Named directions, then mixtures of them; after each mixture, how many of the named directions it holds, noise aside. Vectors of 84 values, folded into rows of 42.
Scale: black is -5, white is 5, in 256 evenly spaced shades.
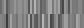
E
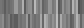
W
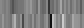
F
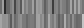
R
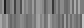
one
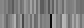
two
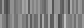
two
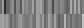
one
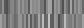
two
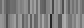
three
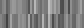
two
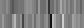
one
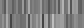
three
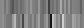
one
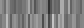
two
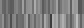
two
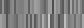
two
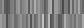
two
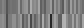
three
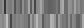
two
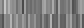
three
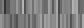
two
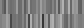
two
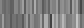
two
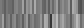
two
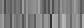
three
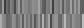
three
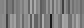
two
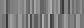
one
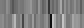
one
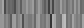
two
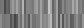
three
